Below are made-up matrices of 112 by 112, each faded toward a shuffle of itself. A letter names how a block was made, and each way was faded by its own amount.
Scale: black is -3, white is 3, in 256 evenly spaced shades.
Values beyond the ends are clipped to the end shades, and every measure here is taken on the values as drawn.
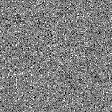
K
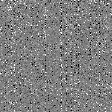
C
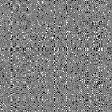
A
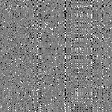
A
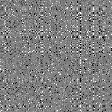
A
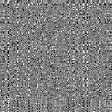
A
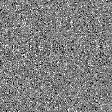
K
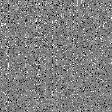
C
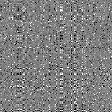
A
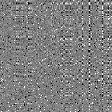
A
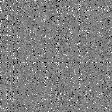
C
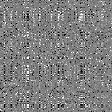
A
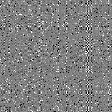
A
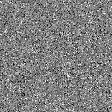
K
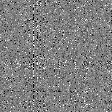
C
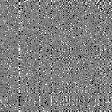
A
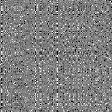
A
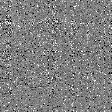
C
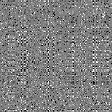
A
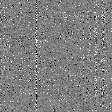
C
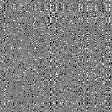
A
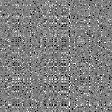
A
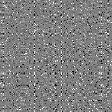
A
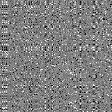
A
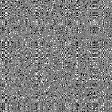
A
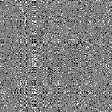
A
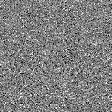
K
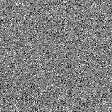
K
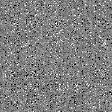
C
